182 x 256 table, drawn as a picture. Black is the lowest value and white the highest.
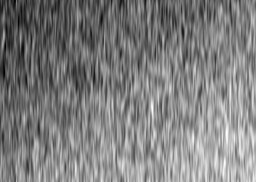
Ninth with the lowest average: top left. Slope: up to the bottom right. Grain: streaks running down. Ninth with the highest average: bottom right. Mirror symmetry: none.
